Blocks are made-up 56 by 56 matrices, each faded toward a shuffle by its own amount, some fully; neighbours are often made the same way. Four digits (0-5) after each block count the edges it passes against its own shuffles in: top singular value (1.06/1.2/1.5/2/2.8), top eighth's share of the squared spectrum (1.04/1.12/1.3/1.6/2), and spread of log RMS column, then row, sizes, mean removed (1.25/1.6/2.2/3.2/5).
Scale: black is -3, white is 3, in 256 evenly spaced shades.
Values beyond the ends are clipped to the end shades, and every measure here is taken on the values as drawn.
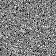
0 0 0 0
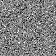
0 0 0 0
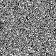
0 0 0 0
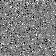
0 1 0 0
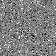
2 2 0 0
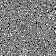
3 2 1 0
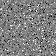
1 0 0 0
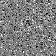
3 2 1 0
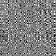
4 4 3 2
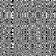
4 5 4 3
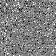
2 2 0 0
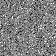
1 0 0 0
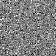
3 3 1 1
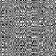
4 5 3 3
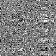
3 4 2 2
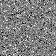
1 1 0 0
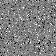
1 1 1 0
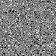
3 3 1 1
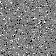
1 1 0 0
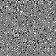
3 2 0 1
